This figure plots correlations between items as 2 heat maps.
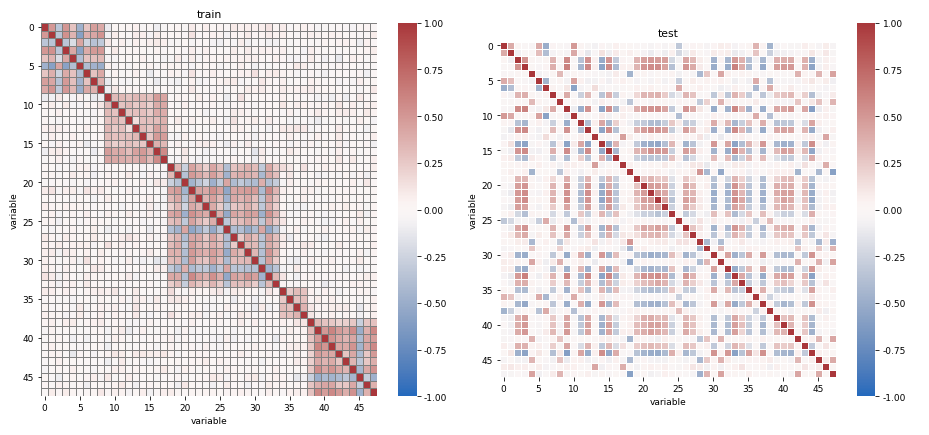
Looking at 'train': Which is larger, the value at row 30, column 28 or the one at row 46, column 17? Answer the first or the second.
the first
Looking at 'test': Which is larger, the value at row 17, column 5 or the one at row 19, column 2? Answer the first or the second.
the second
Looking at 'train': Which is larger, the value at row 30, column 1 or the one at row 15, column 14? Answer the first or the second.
the second
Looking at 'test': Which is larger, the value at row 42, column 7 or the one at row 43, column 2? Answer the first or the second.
the second
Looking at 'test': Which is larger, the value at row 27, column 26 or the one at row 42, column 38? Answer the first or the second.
the first
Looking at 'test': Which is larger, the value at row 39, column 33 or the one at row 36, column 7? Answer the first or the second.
the first
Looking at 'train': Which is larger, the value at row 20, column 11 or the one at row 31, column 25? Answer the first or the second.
the first
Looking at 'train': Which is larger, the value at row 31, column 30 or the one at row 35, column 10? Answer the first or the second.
the second
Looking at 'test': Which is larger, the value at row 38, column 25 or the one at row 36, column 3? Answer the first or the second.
the first
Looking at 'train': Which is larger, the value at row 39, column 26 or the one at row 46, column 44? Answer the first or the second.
the second
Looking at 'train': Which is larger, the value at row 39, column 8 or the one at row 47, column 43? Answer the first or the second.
the second
